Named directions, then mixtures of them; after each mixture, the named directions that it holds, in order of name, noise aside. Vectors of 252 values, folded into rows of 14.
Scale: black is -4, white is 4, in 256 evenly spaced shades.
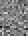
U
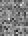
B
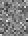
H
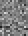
U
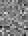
U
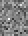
B, H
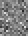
H, U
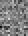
B, U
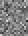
H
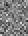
H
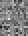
B, U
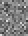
H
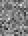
B, H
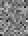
H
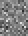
H, U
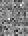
B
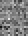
B, U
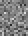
B, U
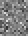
H, U
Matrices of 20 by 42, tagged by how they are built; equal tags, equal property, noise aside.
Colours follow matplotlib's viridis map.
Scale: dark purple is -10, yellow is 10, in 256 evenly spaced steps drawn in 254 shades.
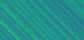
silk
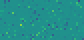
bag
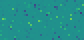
bag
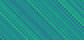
silk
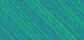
silk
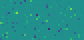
bag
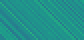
silk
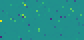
bag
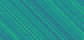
silk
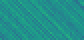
silk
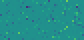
bag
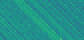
silk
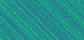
silk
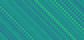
silk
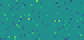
bag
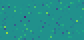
bag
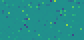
bag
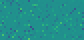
bag
